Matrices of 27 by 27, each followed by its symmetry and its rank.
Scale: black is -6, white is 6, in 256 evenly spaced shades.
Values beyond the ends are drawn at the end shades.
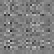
neither, rank three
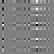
neither, rank one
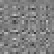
neither, rank three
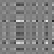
neither, rank one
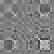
symmetric, rank three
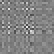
symmetric, rank three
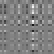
neither, rank one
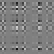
neither, rank one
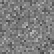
symmetric, full rank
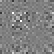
symmetric, rank three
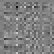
neither, rank three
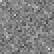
symmetric, full rank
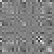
symmetric, rank three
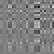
neither, rank two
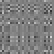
neither, rank two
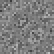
symmetric, full rank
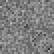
symmetric, full rank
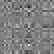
neither, rank three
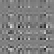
neither, rank two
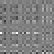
neither, rank two
